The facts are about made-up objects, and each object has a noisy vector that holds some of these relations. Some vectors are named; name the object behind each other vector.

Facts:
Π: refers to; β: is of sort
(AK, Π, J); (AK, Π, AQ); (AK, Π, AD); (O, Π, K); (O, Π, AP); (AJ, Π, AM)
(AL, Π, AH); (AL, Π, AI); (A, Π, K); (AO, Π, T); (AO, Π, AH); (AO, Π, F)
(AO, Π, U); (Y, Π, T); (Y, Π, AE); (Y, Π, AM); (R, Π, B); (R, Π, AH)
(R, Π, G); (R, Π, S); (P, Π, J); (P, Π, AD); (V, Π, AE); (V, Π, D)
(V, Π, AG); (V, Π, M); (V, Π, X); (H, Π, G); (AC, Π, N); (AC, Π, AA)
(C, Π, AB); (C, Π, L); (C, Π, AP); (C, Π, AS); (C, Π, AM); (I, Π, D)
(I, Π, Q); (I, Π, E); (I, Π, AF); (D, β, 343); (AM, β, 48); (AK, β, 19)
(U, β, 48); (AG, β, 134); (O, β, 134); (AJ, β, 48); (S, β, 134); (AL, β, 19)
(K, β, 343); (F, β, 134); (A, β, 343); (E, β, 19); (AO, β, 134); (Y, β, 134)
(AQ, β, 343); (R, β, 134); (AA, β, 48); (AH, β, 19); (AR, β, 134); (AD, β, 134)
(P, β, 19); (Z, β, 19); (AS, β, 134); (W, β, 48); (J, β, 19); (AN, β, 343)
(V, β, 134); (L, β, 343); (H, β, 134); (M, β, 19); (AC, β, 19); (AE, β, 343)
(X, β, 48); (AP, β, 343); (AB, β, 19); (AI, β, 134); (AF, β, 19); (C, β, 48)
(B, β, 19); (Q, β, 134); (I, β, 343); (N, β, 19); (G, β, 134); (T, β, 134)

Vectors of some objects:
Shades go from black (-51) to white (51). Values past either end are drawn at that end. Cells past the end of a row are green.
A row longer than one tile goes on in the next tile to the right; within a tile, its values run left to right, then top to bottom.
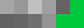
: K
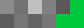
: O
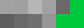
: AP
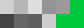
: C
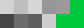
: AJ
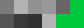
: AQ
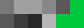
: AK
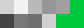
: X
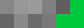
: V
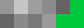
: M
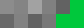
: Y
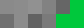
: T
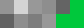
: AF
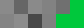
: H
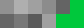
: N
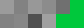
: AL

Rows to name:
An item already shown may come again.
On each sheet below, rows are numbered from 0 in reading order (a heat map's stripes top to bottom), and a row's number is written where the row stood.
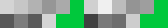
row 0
U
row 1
X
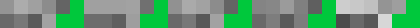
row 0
N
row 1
AN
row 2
N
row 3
AR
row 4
W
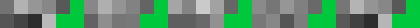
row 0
J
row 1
AG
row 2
A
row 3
AO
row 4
J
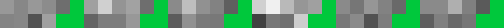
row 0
AL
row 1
D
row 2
Q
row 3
X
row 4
AO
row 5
AS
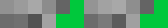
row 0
AC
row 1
Z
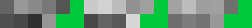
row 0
AD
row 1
AA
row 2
AE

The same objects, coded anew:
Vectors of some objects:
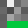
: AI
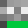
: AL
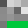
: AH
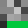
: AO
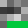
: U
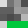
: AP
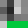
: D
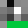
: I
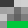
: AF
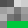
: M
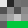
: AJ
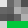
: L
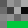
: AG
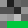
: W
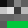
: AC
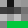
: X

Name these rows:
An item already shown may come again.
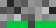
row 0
W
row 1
Y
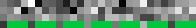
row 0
V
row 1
C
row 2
AA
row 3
AB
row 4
X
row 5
A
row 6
AL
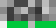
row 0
AQ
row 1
AE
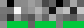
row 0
I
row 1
O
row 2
N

